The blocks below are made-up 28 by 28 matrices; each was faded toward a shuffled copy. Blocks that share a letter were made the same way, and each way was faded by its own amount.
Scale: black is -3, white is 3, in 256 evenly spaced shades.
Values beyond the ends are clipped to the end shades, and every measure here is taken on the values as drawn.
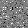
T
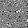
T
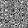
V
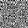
V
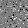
T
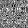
V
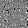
T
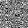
V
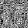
V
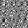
V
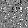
T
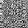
V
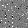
T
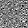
V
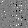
T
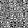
V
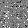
T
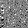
T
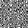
V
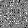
T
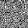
V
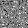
T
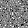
T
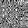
V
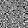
V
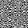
V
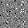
T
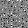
T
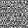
V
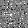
T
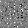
T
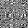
V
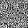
V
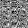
V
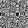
V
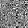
V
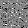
T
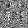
V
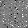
T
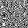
V
